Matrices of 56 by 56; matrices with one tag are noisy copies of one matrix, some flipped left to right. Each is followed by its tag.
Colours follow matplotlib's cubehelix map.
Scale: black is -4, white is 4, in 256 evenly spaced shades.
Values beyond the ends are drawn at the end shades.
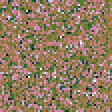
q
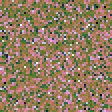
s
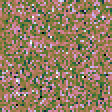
q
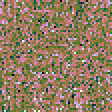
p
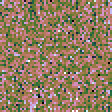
p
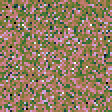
s
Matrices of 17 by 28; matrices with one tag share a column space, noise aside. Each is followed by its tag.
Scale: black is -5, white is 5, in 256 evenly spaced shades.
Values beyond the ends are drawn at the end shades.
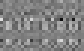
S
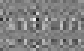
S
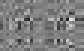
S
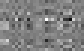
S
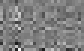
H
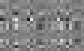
S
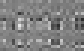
S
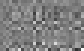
H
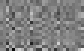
H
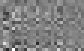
H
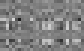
S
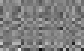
H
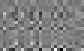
H
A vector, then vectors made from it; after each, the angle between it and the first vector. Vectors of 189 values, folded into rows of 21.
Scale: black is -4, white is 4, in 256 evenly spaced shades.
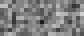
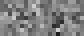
partly opposed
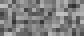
nearly parallel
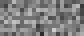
partly opposed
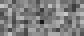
nearly parallel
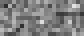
nearly opposite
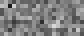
partly aligned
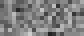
partly opposed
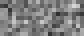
nearly opposite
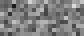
partly opposed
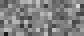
partly opposed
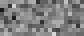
partly aligned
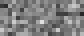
nearly opposite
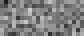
partly opposed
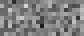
partly aligned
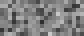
nearly parallel
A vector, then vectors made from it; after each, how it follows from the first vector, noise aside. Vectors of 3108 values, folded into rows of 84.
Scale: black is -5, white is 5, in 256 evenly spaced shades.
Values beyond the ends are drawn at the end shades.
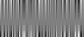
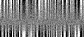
scaled up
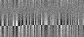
wrapped around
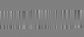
partly zeroed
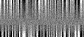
scaled up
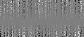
partly zeroed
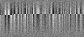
wrapped around
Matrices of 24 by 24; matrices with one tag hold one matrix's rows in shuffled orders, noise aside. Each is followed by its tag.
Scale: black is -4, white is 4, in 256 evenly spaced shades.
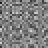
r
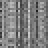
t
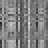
t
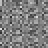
r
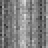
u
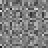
r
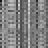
t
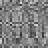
r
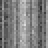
u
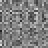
r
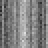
u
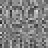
r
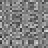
r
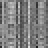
t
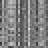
t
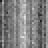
u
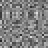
r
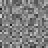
r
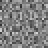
r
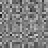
r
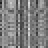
t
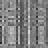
t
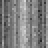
u
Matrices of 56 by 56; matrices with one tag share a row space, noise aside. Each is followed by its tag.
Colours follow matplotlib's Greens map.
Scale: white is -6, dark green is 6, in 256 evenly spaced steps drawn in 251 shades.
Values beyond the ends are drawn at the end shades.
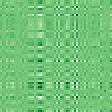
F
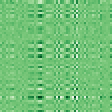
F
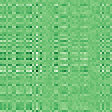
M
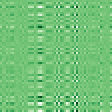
F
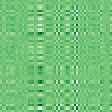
F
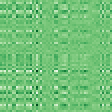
M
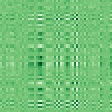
F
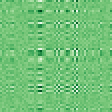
F
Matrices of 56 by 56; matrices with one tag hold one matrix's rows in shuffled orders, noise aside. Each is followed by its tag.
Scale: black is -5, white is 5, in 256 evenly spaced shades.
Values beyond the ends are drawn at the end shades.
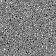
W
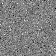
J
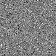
W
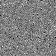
J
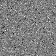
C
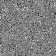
J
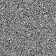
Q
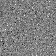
C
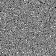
J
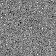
W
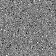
W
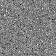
W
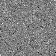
J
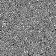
J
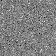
Q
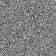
Q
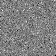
J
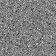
W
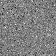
C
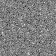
Q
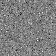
W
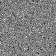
J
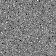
W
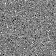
C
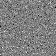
J
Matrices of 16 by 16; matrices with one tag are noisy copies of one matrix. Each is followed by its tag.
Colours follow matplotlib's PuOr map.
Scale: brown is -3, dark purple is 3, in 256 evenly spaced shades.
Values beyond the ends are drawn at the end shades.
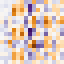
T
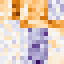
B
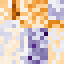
B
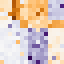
B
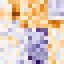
B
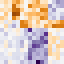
B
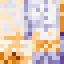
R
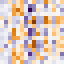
T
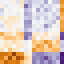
R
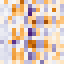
T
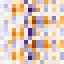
T
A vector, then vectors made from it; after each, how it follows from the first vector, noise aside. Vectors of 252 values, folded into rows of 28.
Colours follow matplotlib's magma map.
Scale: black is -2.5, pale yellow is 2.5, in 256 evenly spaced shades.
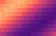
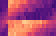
wrapped around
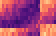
wrapped around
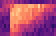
wrapped around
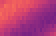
shrunk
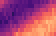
reversed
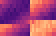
wrapped around
